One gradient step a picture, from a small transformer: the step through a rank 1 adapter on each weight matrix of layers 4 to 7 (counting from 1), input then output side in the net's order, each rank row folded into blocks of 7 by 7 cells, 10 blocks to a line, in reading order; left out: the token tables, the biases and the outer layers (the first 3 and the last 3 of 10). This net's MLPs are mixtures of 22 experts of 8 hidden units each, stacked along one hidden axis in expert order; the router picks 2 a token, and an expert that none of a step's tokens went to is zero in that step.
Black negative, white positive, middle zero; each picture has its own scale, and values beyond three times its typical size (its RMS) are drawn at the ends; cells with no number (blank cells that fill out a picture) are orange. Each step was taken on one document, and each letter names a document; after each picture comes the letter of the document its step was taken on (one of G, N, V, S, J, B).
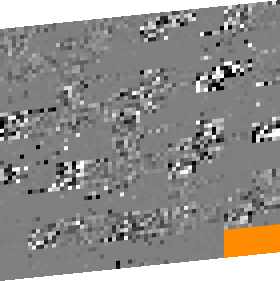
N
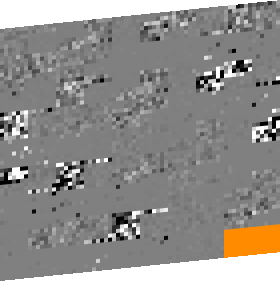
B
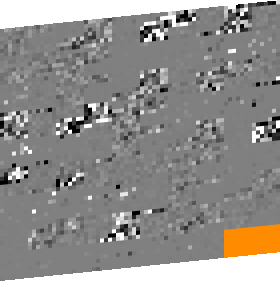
B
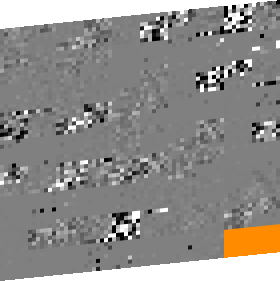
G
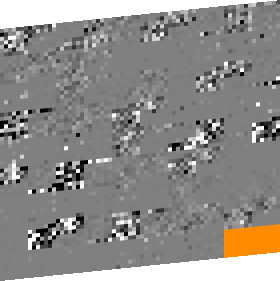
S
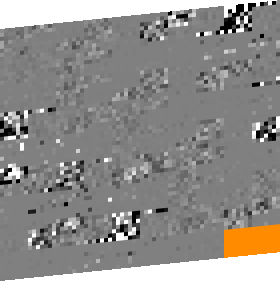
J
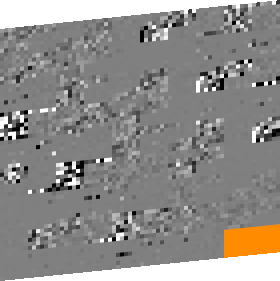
N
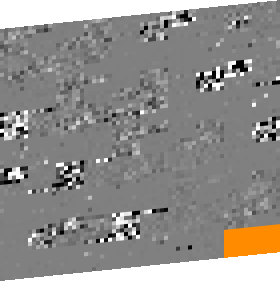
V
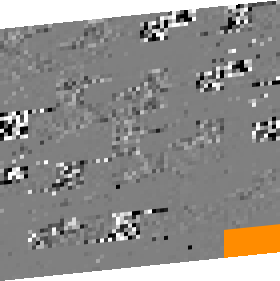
V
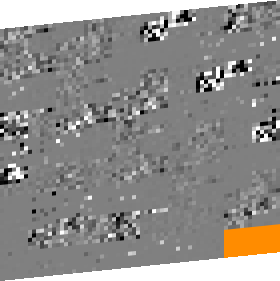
V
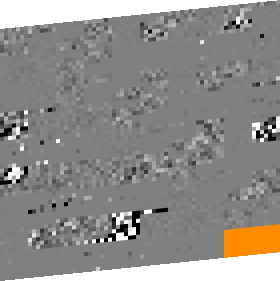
J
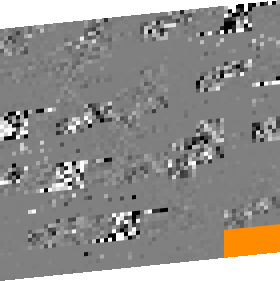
J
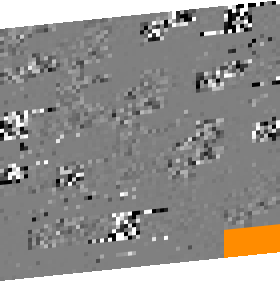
V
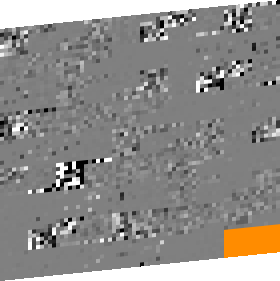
N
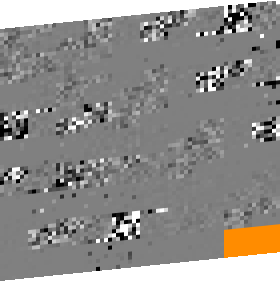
G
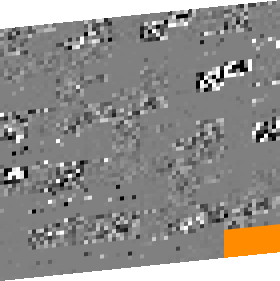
J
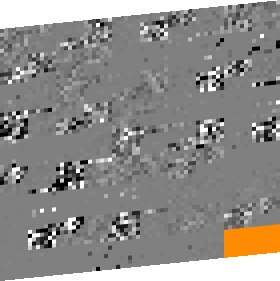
G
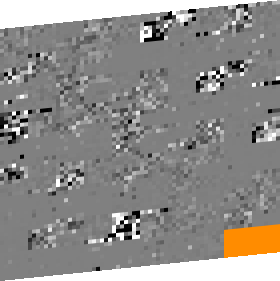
S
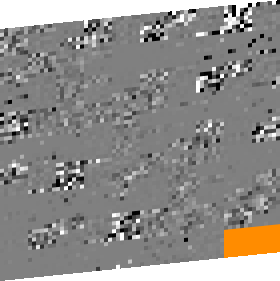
S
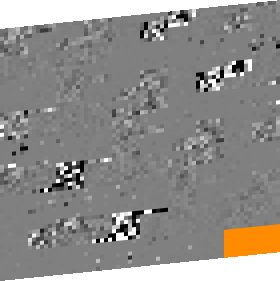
J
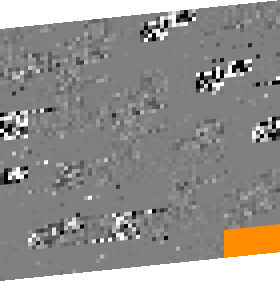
B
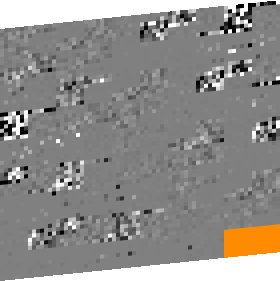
V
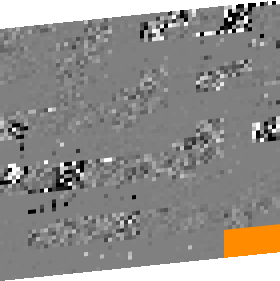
J
